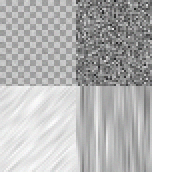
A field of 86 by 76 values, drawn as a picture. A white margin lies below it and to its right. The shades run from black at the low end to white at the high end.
The table splits into 2 rows of 2 panels. Panel 1,1: high, checkered. Panel 1,2: middling, fine-grained, strong in contrast. Panel 2,1: very high, slanting up to the right, faint in contrast. Panel 2,2: high, streaked downward.
